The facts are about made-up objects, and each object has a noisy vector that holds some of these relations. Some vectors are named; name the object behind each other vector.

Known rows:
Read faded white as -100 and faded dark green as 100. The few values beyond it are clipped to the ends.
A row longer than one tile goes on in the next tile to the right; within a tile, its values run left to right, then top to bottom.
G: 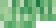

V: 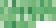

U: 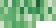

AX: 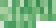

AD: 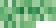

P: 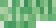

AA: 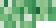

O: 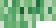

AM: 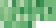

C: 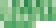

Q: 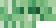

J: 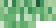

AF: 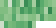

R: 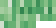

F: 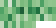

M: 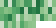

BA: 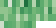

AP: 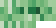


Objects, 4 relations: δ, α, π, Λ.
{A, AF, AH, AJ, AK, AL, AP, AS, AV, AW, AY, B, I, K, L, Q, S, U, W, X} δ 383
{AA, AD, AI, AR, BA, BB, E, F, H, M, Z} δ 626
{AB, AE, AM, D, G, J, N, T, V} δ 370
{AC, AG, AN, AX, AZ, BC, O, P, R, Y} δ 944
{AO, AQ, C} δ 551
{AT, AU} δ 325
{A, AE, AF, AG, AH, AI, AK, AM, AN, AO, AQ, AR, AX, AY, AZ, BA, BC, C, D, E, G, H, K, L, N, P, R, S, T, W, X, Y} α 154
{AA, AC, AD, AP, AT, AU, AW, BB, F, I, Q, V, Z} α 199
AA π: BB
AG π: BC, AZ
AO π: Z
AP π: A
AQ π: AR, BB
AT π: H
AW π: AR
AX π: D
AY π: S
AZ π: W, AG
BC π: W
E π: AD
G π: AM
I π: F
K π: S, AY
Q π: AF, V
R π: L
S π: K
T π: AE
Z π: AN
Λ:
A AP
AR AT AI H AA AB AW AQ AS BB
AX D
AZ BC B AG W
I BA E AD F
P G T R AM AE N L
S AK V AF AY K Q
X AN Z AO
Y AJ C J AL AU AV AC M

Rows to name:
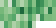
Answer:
D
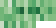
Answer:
AC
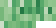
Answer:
AH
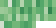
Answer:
AN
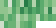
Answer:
E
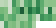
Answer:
AO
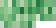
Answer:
N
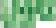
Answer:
AG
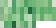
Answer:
AT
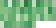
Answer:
H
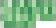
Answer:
BC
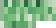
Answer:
AJ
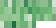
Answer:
I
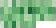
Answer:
AU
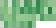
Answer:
AY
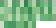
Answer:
AZ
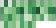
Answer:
BB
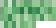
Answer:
Z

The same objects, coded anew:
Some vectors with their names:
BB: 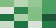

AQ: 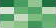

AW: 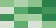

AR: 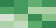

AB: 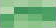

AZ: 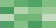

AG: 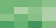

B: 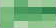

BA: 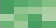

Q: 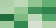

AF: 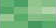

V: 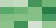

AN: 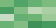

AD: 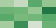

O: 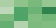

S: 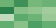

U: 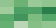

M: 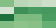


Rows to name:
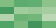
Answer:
BC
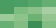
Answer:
C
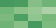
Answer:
AH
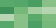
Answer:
D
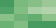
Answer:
H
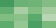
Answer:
E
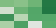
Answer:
AA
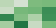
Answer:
AC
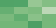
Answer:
AY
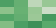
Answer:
L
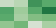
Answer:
AT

